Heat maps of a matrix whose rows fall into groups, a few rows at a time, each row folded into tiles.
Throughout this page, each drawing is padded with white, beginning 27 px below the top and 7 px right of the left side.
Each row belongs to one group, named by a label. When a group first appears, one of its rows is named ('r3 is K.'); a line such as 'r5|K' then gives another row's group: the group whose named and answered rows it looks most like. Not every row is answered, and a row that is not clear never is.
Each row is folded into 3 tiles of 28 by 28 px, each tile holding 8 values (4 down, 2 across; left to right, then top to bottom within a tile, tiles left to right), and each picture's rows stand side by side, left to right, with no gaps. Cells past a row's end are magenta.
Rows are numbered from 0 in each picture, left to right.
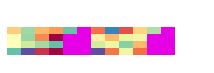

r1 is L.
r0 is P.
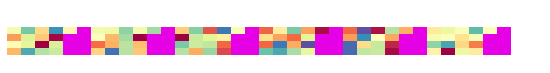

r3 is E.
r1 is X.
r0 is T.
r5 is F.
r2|L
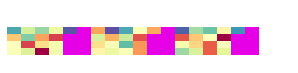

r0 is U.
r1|X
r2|U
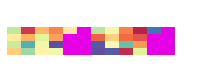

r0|E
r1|P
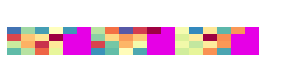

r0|U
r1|E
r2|T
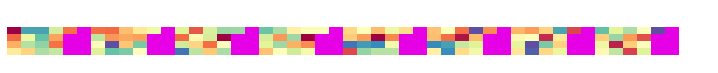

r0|X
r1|E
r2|U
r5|T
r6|T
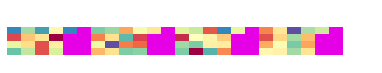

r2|L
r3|X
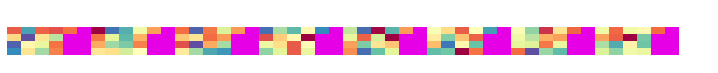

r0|L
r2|T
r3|U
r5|P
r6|T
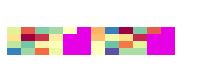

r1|T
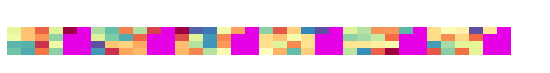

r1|L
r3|F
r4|P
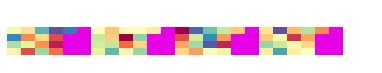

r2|X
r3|T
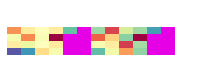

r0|P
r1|U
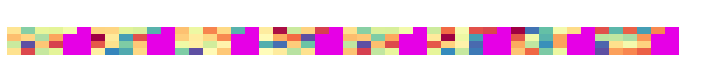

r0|F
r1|X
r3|E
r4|F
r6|X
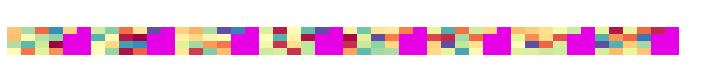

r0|L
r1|P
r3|U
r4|X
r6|E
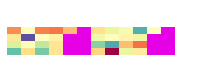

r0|L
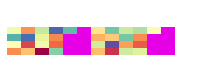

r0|U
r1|F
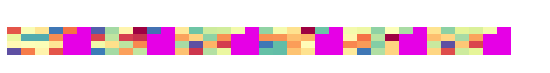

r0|L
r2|F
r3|P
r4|X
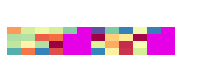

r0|L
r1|U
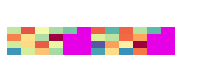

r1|L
